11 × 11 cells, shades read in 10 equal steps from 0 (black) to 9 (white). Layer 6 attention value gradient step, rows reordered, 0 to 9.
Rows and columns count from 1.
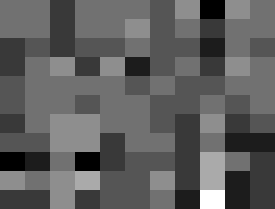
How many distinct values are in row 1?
5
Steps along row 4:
up up down up down up up down up down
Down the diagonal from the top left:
4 4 2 2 4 4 3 2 6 1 2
